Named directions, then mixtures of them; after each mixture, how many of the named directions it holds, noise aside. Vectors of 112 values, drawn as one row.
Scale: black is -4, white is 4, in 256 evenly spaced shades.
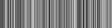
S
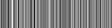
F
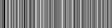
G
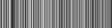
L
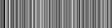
three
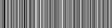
one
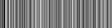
two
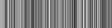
one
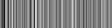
three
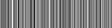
one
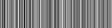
three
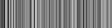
three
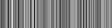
two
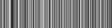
three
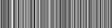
one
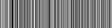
one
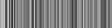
three
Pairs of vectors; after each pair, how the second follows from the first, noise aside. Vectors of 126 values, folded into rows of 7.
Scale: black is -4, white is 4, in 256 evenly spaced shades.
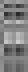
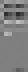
partly zeroed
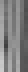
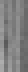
shrunk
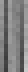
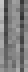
reversed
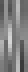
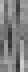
negated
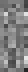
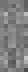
shrunk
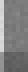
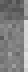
reversed
